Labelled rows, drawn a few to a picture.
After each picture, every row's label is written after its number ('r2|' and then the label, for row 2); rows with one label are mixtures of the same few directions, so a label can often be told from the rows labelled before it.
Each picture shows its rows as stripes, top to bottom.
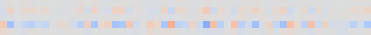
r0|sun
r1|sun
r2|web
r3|sun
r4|web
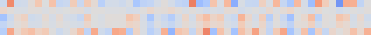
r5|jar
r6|web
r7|web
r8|web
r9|sun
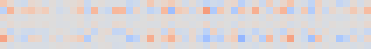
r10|web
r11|sun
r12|web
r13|sun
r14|sun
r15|web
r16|sun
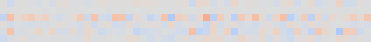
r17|jar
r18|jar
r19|sun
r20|sun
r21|jar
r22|web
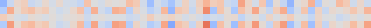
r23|web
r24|sun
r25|web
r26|sun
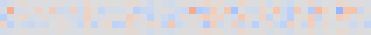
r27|web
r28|jar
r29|web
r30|sun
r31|web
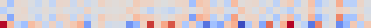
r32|jar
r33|web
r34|jar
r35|web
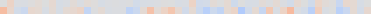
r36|jar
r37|web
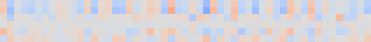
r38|sun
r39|sun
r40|jar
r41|jar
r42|web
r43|sun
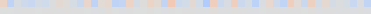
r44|sun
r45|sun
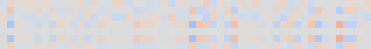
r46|sun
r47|jar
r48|sun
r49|jar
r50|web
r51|jar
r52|jar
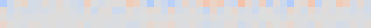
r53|web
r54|sun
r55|sun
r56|web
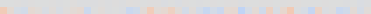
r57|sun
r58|web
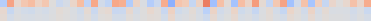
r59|sun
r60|sun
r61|sun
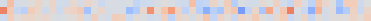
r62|jar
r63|web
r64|sun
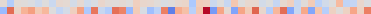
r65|jar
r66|sun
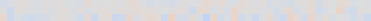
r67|web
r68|jar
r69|sun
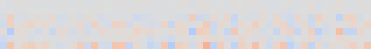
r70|jar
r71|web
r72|jar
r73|sun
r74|jar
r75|web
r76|sun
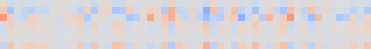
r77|sun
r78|sun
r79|web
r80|sun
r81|sun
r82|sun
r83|sun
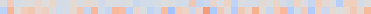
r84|jar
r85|sun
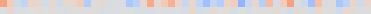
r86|web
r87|jar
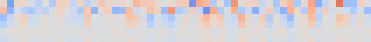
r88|jar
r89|sun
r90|web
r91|web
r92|sun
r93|web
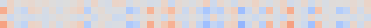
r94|sun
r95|web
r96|sun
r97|web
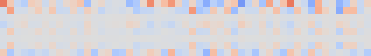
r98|web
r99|jar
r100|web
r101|web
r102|jar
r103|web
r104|jar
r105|sun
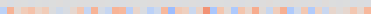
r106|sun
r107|sun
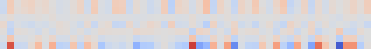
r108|sun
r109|sun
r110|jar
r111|sun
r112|jar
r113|jar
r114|jar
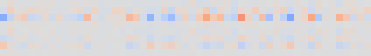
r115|jar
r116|sun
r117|web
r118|sun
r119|jar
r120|web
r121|web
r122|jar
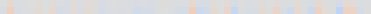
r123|jar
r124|jar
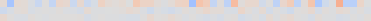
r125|jar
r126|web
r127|web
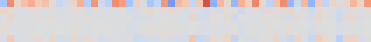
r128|sun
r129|web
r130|jar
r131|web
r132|web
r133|jar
